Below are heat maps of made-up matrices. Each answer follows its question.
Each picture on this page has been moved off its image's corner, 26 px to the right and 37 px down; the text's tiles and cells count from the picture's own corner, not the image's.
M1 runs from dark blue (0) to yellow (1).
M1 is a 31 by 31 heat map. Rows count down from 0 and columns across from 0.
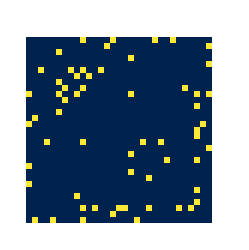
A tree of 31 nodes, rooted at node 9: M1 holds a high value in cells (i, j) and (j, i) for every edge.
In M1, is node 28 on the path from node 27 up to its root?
yes
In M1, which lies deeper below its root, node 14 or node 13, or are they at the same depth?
node 13
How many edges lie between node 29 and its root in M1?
3
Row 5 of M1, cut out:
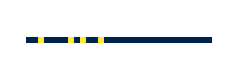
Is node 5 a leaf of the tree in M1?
no
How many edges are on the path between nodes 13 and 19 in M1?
5
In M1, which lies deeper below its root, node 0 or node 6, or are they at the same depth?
node 6
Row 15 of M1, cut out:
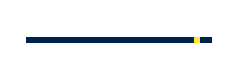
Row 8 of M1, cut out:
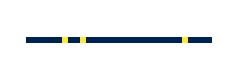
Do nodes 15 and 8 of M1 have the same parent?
no
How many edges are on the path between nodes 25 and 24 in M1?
4
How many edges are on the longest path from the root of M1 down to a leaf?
3
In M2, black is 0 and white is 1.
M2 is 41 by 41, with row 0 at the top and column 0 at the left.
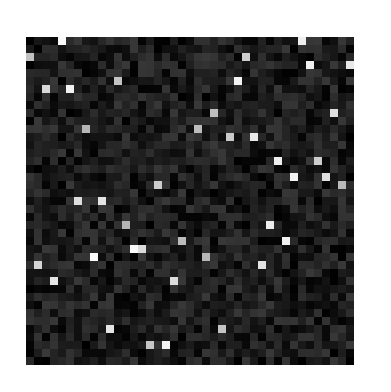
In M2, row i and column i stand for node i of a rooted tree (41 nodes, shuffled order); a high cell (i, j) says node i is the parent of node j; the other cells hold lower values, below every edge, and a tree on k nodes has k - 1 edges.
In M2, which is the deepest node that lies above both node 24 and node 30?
9
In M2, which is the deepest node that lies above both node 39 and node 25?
23
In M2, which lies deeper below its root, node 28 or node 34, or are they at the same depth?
the same depth
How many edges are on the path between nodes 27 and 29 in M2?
8
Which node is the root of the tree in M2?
20
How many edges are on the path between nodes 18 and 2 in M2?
6
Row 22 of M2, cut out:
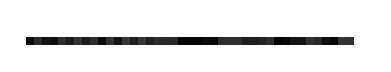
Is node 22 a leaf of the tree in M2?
yes
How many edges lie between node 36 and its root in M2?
4
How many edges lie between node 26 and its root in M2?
3
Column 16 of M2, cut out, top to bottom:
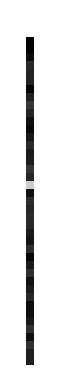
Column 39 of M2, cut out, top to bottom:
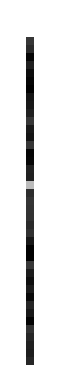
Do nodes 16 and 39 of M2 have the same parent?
yes
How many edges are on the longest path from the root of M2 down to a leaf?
5
